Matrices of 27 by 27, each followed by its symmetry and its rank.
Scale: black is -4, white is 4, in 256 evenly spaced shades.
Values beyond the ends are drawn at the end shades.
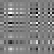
neither, rank one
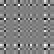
symmetric, rank one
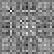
symmetric, rank three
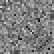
symmetric, full rank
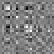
symmetric, rank three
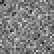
symmetric, full rank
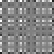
symmetric, rank one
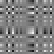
symmetric, rank one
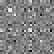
symmetric, rank three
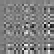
antisymmetric, rank two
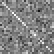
symmetric, full rank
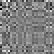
antisymmetric, rank two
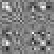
symmetric, rank three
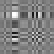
symmetric, rank one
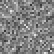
symmetric, full rank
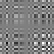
symmetric, rank one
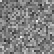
symmetric, full rank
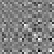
symmetric, rank three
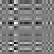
neither, rank one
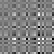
symmetric, rank one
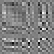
antisymmetric, rank two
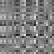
antisymmetric, rank two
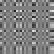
neither, rank one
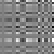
neither, rank one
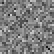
symmetric, full rank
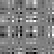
antisymmetric, rank two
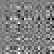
antisymmetric, rank two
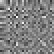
symmetric, rank three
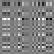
neither, rank one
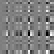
neither, rank one
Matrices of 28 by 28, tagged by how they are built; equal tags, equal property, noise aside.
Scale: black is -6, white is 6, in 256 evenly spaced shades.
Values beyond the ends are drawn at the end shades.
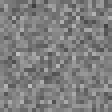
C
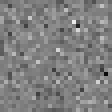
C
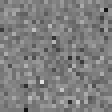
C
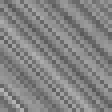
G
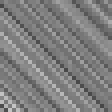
G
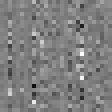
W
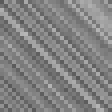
G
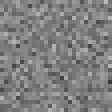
C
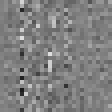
W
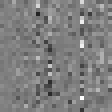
W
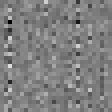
W
